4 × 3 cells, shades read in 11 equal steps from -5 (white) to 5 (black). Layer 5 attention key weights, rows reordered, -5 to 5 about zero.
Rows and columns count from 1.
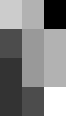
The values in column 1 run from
-3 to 3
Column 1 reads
-3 2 3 3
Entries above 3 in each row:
1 0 0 0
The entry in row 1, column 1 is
-3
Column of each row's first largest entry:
3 1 1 1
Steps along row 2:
down down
